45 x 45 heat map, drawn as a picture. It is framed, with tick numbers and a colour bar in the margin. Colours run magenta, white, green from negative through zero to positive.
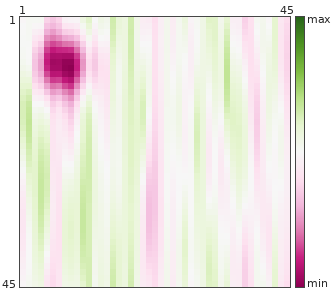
Lone odd cells: none. Ninth with the lowest average: top left. Roughest part: top left. Dips: one, in the top left.
